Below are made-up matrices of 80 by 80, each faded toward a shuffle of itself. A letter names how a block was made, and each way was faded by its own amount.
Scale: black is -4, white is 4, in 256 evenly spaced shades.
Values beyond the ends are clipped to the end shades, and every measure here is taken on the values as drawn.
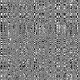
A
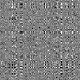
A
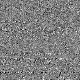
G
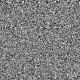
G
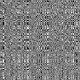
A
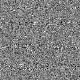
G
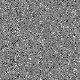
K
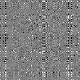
A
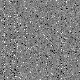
K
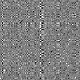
A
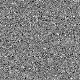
G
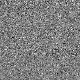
G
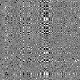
A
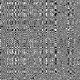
A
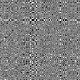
A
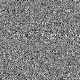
G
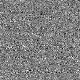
G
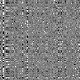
A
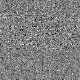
G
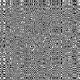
A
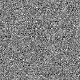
G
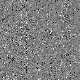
K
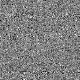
G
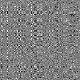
A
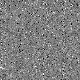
K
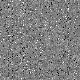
K
